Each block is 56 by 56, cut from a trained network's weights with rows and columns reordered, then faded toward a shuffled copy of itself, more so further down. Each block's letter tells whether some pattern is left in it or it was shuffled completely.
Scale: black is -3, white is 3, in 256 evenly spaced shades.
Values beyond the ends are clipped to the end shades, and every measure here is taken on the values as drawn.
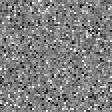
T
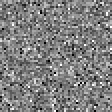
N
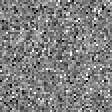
T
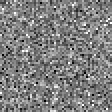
T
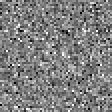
N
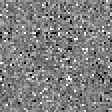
N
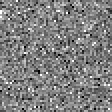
T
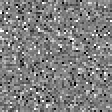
T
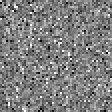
T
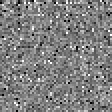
N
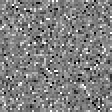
T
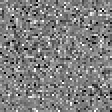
N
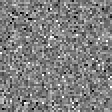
T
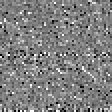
N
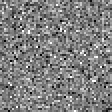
T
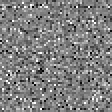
N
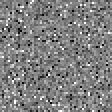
T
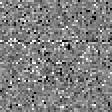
N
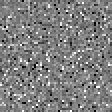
T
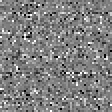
N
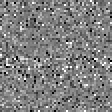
N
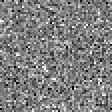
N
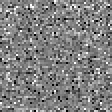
N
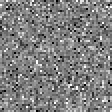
T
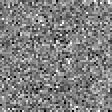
N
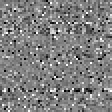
N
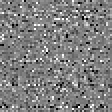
N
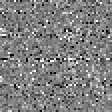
N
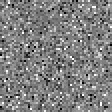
T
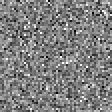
T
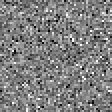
T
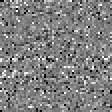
N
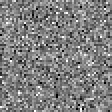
N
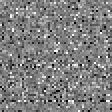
N
